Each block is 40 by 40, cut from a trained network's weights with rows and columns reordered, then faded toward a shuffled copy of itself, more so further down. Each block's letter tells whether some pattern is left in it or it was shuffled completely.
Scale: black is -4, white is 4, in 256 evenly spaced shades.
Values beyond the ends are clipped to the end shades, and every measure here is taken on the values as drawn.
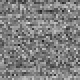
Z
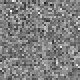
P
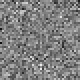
Z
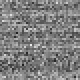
Z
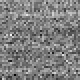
Z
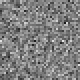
Z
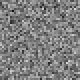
P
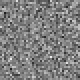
P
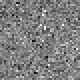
P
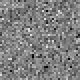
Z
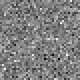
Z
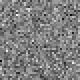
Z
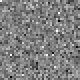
Z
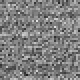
Z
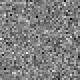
P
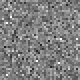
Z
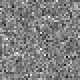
P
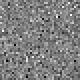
Z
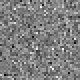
P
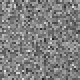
Z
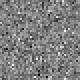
P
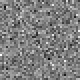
P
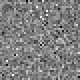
P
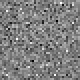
Z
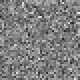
Z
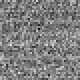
Z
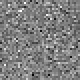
Z
